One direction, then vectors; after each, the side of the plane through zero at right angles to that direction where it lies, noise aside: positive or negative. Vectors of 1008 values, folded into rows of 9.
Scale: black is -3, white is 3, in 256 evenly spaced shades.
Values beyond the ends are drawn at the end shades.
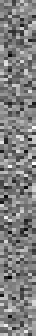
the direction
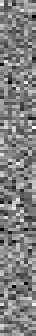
positive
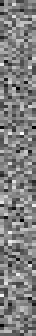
negative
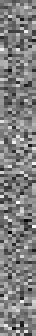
positive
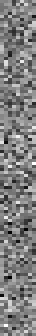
positive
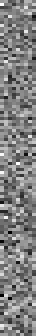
positive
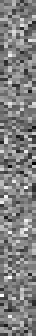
negative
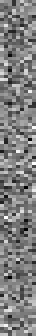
positive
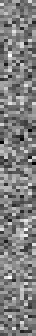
negative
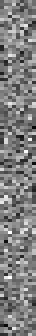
negative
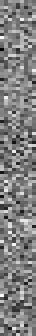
negative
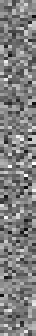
positive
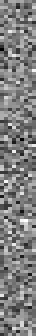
negative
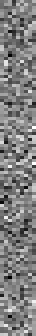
positive
